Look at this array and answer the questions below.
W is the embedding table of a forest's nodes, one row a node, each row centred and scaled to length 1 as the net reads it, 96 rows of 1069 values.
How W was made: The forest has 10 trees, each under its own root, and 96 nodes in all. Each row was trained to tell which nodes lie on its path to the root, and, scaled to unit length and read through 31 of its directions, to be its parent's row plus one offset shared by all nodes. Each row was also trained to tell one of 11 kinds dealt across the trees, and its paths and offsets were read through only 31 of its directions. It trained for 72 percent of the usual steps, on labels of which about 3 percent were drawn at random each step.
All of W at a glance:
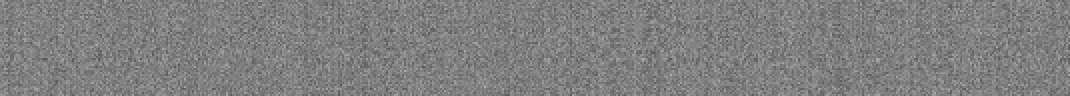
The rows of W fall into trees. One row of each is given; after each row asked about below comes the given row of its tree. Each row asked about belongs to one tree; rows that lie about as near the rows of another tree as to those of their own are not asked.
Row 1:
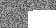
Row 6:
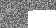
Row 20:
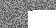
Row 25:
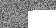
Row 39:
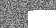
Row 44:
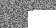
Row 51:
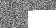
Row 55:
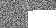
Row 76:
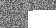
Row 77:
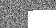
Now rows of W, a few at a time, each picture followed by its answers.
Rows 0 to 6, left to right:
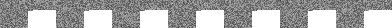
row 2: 55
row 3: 25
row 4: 77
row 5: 77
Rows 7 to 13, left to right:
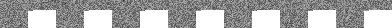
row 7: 20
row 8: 51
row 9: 55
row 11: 25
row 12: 25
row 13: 1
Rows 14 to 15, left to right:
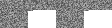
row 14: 55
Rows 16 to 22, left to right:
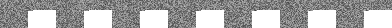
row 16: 25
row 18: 39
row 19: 77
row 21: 51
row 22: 20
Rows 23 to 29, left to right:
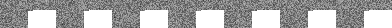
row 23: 55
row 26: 51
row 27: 55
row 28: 25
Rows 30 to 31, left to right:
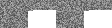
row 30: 25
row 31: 25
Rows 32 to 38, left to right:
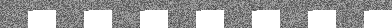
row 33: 20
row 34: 55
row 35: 25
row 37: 51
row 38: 51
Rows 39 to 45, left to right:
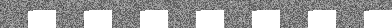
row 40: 25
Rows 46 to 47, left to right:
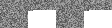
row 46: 25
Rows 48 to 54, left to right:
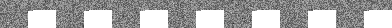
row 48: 25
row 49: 20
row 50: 51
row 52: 77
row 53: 1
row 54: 55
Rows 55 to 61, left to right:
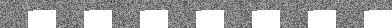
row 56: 20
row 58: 55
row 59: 55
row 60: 1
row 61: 55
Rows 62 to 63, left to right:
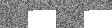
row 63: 77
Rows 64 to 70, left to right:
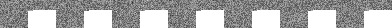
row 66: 25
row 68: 39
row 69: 51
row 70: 51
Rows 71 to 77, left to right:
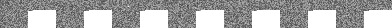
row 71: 77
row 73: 77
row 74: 77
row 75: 20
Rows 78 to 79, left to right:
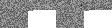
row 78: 1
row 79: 51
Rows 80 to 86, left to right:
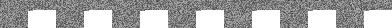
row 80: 39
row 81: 77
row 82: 39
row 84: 39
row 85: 77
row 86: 51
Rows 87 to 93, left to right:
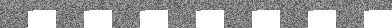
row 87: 1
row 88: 51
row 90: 51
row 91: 55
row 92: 25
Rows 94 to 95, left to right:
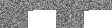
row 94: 55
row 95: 55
